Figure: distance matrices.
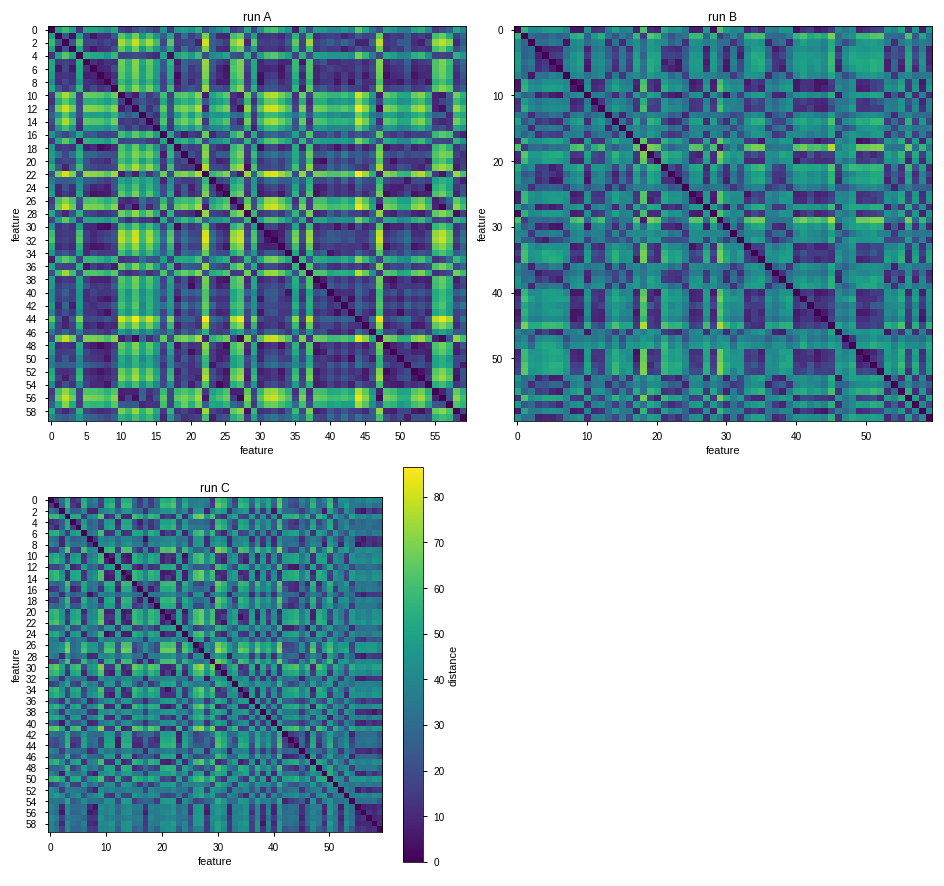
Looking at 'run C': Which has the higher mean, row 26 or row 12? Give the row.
26
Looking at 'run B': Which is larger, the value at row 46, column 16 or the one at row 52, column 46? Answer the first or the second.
the second
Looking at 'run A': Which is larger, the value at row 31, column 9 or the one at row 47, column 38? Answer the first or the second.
the second
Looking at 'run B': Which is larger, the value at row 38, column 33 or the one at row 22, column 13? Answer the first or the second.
the first
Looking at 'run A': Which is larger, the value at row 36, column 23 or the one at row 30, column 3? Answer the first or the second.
the first
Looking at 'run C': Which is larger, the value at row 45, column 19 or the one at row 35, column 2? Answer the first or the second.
the second
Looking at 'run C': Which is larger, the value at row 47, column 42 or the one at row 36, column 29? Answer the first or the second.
the first
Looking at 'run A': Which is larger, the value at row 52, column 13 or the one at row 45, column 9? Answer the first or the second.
the first
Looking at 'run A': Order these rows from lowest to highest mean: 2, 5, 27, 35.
5, 2, 35, 27
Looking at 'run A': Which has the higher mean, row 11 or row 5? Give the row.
11
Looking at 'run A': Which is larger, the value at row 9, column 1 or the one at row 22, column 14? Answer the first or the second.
the first
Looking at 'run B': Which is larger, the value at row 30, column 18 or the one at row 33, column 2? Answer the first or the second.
the second
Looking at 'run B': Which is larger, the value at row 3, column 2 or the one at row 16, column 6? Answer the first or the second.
the first
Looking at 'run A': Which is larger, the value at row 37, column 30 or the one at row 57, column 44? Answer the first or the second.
the second
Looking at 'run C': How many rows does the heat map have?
60
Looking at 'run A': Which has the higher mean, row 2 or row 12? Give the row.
12
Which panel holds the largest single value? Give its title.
run A
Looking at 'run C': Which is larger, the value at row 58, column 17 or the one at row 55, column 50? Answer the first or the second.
the second
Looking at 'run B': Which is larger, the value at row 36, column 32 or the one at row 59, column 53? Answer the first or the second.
the first
